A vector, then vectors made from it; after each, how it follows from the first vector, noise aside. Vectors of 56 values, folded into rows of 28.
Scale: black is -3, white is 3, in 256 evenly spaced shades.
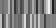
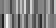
reversed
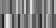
reversed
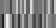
reversed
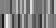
reversed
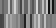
sign-scrambled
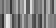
reversed
